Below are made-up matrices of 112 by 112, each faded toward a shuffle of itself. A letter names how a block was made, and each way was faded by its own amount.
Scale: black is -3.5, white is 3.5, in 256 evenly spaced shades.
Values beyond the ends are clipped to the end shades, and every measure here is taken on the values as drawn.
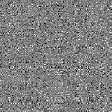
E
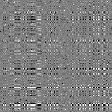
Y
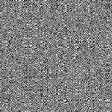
E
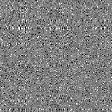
E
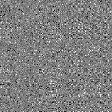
E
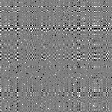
Y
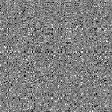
E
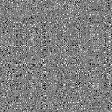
E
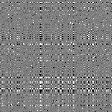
Y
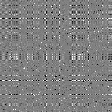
Y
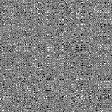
E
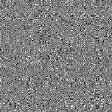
E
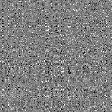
E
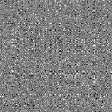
E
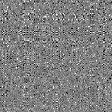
E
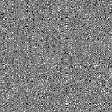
E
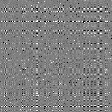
Y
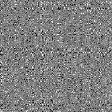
E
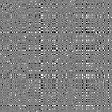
Y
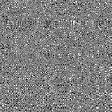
E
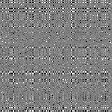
Y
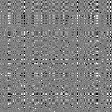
Y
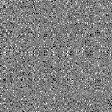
E
